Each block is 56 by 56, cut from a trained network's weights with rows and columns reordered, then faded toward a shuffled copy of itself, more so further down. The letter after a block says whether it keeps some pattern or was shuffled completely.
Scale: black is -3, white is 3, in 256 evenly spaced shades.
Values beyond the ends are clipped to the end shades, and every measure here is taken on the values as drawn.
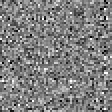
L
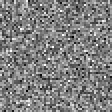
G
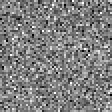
G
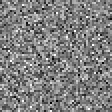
G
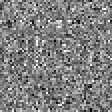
L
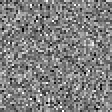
G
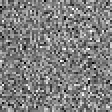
L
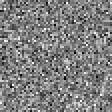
G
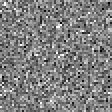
G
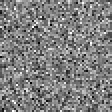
G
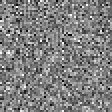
L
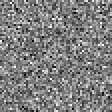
G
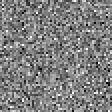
G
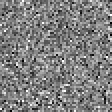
G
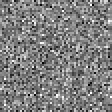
L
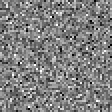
G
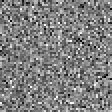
G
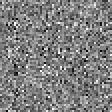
L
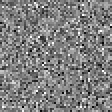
L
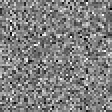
L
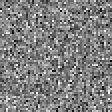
G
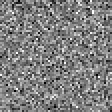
G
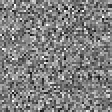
L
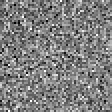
G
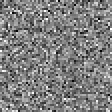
L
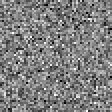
G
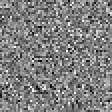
L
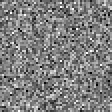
G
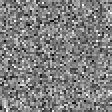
G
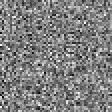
L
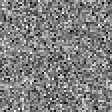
G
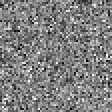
G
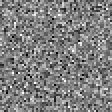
G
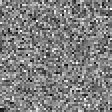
G
